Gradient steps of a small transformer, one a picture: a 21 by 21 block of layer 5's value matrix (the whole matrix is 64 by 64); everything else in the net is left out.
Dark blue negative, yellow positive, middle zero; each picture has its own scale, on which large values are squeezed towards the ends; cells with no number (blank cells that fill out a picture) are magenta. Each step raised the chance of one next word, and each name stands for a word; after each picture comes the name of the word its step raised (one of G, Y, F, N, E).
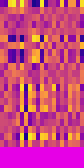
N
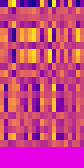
N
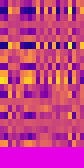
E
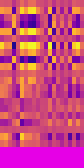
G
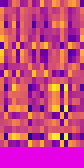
N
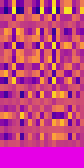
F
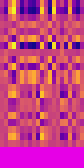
E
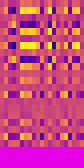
G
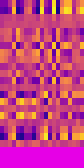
F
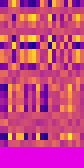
N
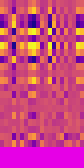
G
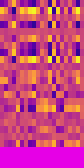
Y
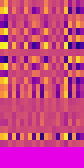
G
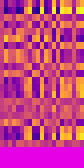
F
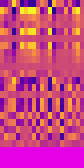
N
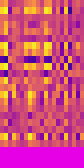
G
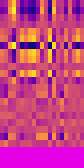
F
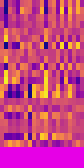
E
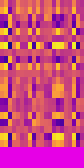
G
